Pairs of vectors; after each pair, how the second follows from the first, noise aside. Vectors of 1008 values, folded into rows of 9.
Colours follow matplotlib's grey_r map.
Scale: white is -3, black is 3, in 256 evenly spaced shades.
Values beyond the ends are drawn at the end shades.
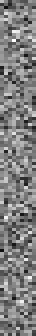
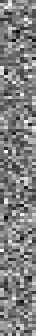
negated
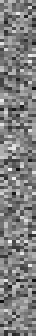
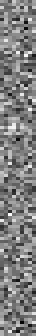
shuffled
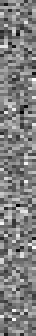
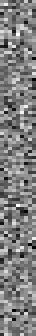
negated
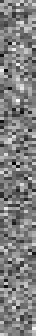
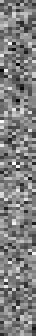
negated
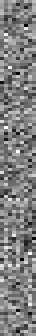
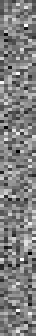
negated
